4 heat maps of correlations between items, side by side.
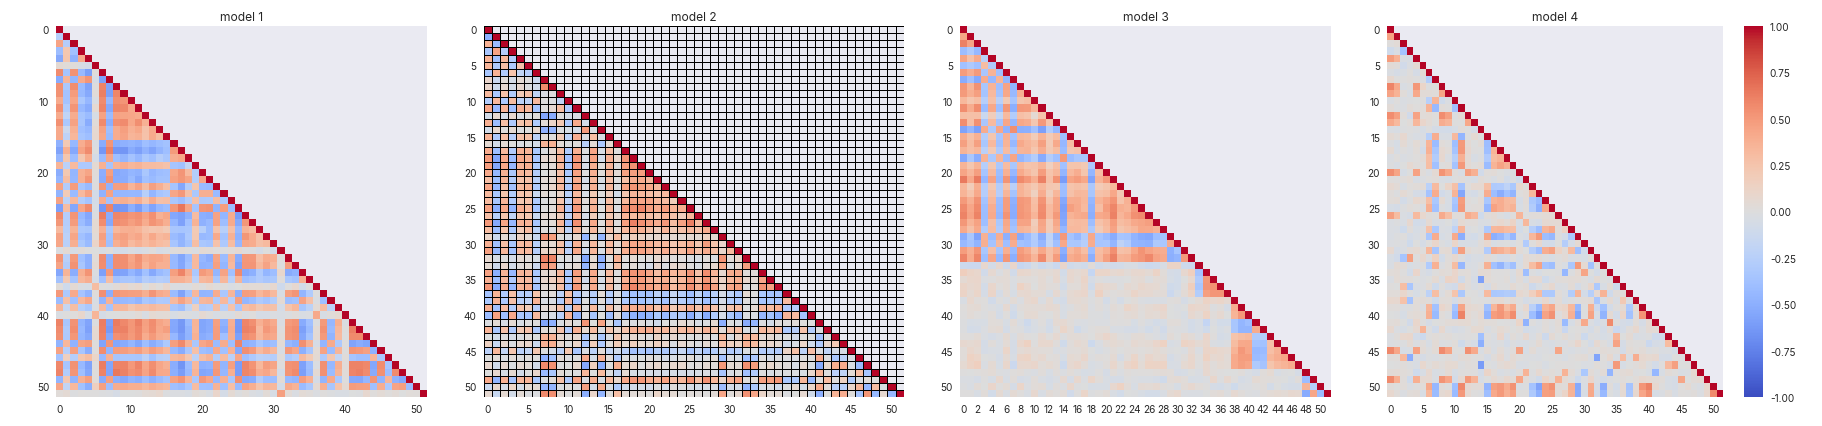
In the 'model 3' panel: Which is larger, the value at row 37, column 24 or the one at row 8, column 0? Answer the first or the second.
the second
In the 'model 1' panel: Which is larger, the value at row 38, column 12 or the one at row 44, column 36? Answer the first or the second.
the second
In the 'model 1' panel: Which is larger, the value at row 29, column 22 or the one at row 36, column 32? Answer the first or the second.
the first
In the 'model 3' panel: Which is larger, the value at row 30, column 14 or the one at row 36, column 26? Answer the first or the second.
the first
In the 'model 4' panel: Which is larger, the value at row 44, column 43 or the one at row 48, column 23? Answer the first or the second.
the first
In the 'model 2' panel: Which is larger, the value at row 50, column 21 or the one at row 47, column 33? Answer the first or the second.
the second
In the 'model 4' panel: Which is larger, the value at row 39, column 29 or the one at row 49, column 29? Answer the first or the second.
the second
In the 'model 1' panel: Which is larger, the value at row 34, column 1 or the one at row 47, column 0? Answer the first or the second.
the second
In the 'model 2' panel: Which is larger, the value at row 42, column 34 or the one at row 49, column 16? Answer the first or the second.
the first
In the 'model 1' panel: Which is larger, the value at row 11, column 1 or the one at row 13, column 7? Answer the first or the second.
the first
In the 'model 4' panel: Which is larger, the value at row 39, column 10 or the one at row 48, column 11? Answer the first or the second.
the second
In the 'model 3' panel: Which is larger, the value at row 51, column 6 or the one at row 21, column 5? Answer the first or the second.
the first
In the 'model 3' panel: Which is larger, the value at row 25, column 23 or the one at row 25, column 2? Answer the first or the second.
the second
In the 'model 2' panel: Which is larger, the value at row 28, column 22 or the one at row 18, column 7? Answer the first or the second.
the first
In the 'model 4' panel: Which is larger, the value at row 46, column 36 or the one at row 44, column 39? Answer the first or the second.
the first
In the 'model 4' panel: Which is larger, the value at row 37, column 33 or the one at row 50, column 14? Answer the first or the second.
the first
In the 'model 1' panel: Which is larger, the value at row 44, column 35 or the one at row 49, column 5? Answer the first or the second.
the first
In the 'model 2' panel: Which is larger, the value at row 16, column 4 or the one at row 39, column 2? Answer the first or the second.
the second
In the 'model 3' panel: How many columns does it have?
52
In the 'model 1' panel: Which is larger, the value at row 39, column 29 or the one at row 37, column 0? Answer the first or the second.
the second
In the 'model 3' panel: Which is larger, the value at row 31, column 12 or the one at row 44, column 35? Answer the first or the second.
the first
